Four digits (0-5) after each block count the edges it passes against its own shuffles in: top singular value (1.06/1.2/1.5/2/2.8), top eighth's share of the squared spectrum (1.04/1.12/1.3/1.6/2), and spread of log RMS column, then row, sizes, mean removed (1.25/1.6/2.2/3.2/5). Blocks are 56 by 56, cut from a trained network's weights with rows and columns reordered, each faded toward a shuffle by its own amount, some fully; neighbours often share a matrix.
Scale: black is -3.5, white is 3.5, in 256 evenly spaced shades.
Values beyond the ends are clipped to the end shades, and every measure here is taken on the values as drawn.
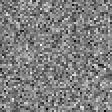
2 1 0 0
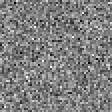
0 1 0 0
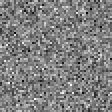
0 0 0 0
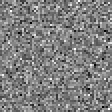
0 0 0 0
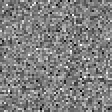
0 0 0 0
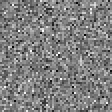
0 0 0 0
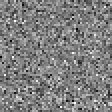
0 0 0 0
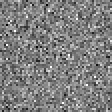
0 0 0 0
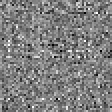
2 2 0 2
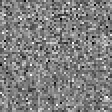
1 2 0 1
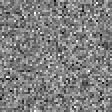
0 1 0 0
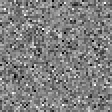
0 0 0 0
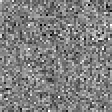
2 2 0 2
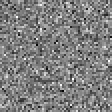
1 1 0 0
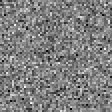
1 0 0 0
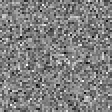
2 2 0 0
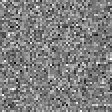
2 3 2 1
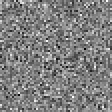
2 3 0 1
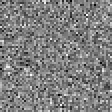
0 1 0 0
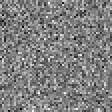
2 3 1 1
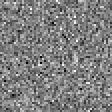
1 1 0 0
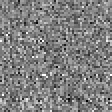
1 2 0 2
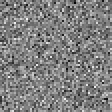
0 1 0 0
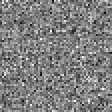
2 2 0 1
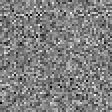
2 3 1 2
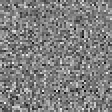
3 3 1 2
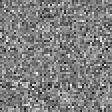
2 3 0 2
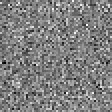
3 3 0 1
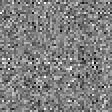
2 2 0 2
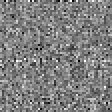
2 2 0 2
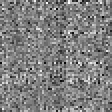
2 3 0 3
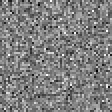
1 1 0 1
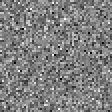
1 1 0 0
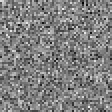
2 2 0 1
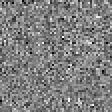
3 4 1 2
